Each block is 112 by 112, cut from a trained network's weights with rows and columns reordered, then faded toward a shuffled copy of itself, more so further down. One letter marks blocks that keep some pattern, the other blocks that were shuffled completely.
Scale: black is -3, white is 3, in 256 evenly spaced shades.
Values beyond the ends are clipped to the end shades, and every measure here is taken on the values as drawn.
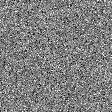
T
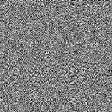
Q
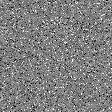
T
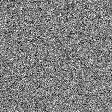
T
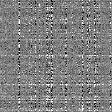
Q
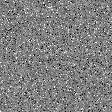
T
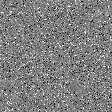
T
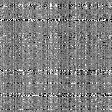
Q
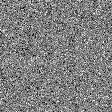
T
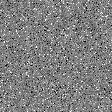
T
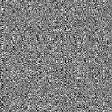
Q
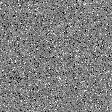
T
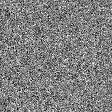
T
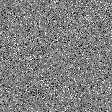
T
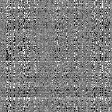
Q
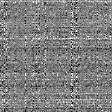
Q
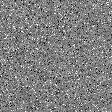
T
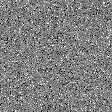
T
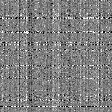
Q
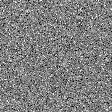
T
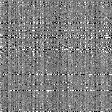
Q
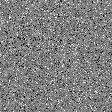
T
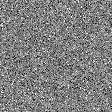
T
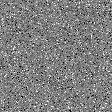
T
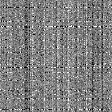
Q
